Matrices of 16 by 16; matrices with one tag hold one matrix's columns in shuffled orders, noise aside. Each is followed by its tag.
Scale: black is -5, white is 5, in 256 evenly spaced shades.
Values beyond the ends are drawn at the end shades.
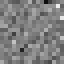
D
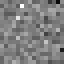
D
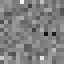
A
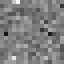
A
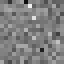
D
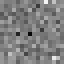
A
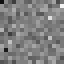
D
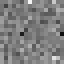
A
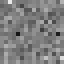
A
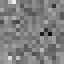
A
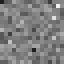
D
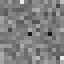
A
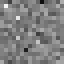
D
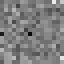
A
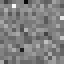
D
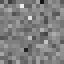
D
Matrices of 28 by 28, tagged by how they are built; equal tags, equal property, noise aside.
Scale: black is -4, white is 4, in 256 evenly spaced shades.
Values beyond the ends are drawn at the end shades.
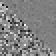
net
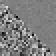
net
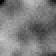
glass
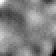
glass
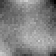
glass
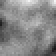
glass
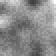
glass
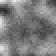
glass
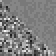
net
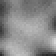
glass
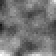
glass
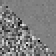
net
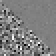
net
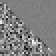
net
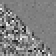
net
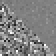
net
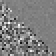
net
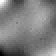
glass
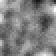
glass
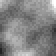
glass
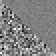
net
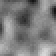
glass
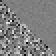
net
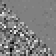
net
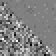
net
